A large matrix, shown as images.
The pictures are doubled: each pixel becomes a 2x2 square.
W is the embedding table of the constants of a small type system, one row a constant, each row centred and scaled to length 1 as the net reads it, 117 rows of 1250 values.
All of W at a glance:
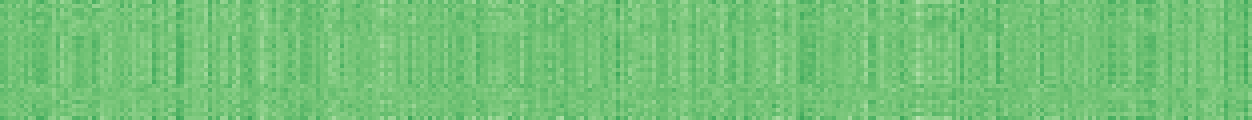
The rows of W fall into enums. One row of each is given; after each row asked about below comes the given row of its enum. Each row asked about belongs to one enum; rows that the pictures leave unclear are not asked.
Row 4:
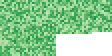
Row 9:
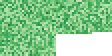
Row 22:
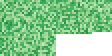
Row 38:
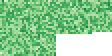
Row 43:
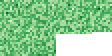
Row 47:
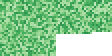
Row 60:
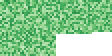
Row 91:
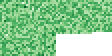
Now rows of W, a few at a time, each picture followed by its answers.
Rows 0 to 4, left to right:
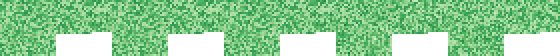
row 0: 47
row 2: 47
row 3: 9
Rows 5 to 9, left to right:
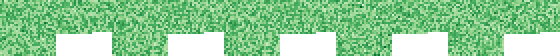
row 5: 38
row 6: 22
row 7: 22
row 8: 91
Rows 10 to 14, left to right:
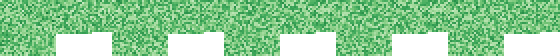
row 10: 9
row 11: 60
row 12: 47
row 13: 47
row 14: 60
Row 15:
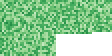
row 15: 22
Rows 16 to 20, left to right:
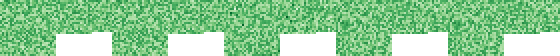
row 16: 60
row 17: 60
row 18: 43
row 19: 22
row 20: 22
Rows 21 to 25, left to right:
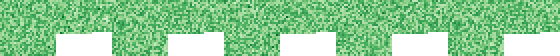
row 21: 43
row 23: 91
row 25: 22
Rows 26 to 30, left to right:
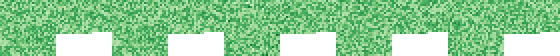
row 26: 4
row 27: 4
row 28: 91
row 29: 47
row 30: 22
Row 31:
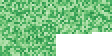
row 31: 4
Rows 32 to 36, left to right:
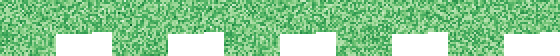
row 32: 9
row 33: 43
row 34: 9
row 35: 4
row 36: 60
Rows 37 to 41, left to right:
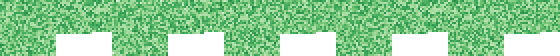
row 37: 47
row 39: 60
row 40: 47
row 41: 60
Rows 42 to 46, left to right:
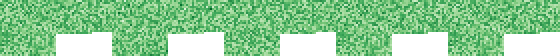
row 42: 9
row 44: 60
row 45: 9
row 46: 9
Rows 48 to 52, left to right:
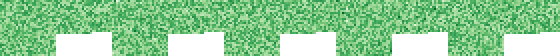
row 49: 38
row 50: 60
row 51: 43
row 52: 9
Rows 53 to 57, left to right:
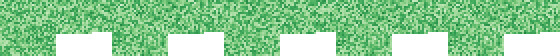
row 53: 4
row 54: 9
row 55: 47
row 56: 9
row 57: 9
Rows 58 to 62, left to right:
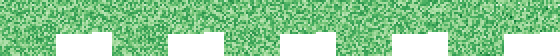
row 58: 4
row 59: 4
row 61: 47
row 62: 43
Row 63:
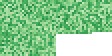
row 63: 9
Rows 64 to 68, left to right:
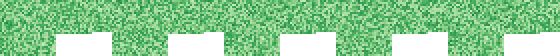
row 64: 22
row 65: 60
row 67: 47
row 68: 9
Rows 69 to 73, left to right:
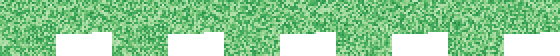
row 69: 4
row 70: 4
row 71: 47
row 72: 9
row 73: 22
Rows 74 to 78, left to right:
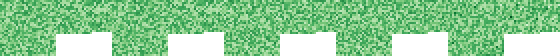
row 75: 47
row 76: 60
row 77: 60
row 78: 43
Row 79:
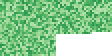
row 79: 47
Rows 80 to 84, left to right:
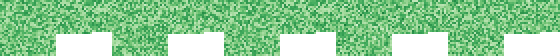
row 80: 47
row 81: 4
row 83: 9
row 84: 60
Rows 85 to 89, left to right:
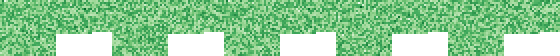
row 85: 38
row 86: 4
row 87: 38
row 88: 91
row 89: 47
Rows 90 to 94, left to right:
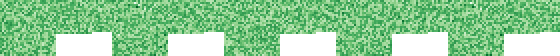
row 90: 22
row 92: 4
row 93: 43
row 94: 91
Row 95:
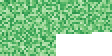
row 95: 60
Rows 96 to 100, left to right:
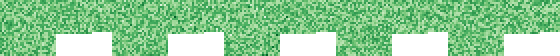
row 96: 22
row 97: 43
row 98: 91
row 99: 4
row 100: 47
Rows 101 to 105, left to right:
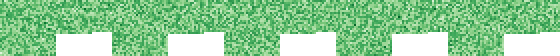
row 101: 38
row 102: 9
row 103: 60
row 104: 43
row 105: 9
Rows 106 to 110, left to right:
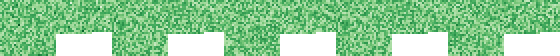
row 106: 43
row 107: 22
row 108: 4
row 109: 22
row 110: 9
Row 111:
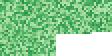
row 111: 47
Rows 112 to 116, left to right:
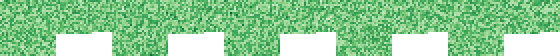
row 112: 60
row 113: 43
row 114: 43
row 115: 4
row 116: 47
